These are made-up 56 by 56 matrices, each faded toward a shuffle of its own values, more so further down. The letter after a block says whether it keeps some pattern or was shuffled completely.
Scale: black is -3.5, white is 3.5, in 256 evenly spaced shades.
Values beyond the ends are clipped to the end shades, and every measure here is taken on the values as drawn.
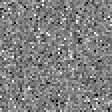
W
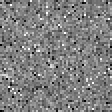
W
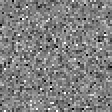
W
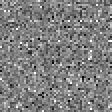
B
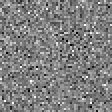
W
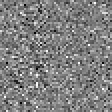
B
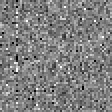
B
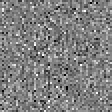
B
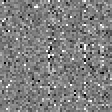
B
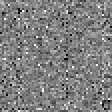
B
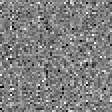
B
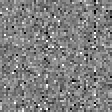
B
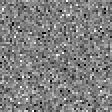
W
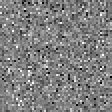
B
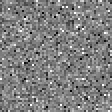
W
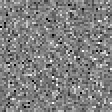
B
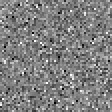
W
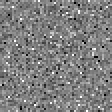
W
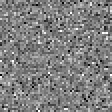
B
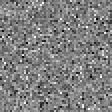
W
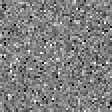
W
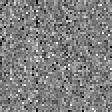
B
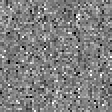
B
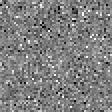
B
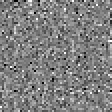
B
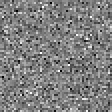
B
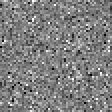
B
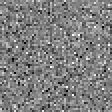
W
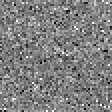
W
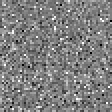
B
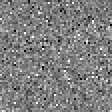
W
